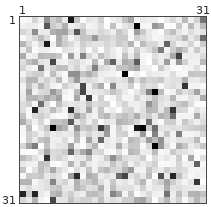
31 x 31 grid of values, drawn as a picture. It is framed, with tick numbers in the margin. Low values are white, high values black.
Slope: none. Grain: fine. Stripes: none. Mirror symmetry: none. Histogram: skewed, a long tail of high values. Seam: none. Average level on the scale: 20%.
